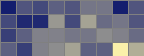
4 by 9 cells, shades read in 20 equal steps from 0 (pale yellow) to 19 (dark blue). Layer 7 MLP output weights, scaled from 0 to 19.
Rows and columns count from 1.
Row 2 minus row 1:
-4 4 3 -5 1 -4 1 -8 0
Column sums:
63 61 53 40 47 42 45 40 46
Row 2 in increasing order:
7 8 11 12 14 15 15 18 18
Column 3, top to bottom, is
15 18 10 10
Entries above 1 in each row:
9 9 9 8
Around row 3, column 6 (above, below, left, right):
7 13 11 9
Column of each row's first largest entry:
1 2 1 2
